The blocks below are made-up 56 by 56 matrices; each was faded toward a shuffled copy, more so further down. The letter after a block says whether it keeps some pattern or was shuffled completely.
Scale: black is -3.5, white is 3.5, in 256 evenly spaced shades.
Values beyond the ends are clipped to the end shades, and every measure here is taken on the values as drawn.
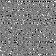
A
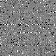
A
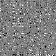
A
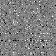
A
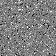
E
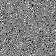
E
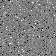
E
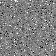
E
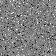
E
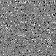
A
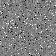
E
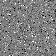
E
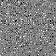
A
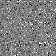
A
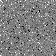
E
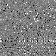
A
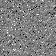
E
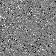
E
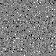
A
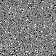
E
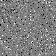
E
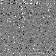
A
